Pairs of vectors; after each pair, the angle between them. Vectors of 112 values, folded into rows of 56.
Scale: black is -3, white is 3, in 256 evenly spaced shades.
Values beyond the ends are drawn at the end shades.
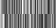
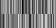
nearly opposite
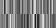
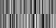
nearly opposite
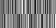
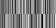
nearly parallel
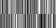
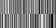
partly opposed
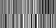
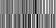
nearly opposite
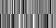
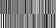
orthogonal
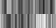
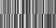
orthogonal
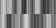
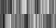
nearly opposite
